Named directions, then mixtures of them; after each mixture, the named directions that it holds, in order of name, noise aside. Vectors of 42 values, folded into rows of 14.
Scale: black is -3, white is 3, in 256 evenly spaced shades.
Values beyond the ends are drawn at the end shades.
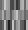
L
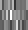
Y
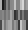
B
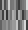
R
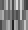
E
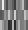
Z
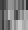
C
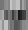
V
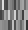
R, Z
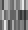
B, L, V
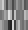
Z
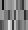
Z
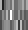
B, Y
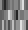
B, C, Z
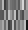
B, R, Z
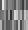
B, Y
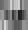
V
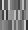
R, Z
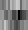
V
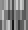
C, E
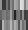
B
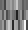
E, L, R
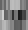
V
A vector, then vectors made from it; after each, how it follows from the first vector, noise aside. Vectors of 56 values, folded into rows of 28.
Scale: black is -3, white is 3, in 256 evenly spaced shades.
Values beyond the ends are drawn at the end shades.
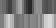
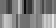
copied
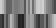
wrapped around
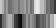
wrapped around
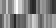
wrapped around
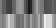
copied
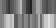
copied
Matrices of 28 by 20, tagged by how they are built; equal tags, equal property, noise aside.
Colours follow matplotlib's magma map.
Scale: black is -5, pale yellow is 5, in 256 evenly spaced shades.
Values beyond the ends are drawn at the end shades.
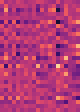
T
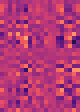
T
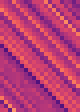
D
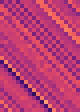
D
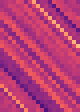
D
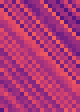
D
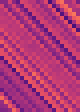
D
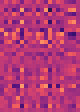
T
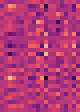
T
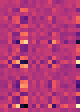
T
